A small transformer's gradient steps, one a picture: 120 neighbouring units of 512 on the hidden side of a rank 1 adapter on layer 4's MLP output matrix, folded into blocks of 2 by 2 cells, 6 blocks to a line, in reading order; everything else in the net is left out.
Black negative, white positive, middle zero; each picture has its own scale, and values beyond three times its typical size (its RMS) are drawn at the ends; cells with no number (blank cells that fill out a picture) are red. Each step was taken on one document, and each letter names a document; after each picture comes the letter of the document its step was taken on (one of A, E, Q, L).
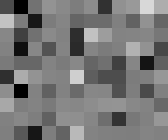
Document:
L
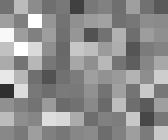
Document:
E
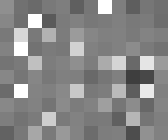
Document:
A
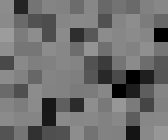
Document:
A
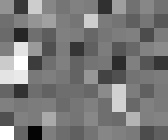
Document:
L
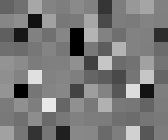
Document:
A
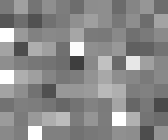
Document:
E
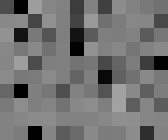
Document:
L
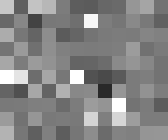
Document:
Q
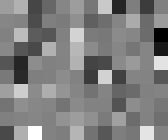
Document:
L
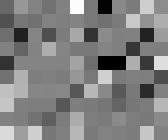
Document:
L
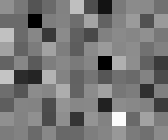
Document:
E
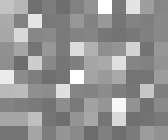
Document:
Q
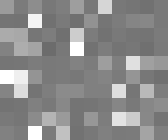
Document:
E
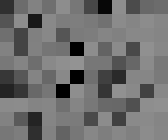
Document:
Q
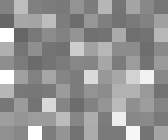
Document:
E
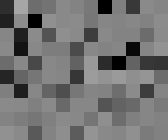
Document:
Q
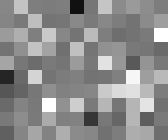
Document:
A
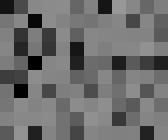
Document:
L
